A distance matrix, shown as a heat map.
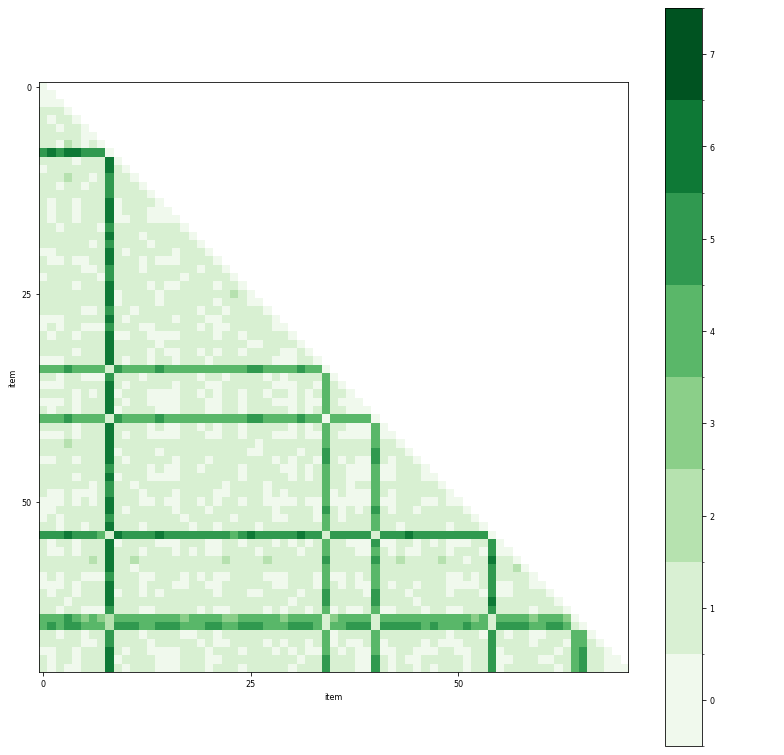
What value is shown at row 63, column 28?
1
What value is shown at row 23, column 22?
1
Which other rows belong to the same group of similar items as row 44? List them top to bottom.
0, 1, 2, 3, 4, 5, 6, 7, 9, 10, 11, 12, 13, 14, 15, 16, 17, 18, 19, 20, 21, 22, 23, 24, 25, 26, 27, 28, 29, 30, 31, 32, 33, 35, 36, 37, 38, 39, 41, 42, 43, 45, 46, 47, 48, 49, 50, 51, 52, 53, 55, 56, 57, 58, 59, 60, 61, 62, 63, 66, 67, 68, 69, 70
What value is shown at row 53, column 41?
1
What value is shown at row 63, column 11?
1
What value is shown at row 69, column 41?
1
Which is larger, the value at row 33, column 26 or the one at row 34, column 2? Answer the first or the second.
the second
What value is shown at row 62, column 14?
1
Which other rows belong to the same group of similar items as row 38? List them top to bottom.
0, 1, 2, 3, 4, 5, 6, 7, 9, 10, 11, 12, 13, 14, 15, 16, 17, 18, 19, 20, 21, 22, 23, 24, 25, 26, 27, 28, 29, 30, 31, 32, 33, 35, 36, 37, 39, 41, 42, 43, 44, 45, 46, 47, 48, 49, 50, 51, 52, 53, 55, 56, 57, 58, 59, 60, 61, 62, 63, 66, 67, 68, 69, 70
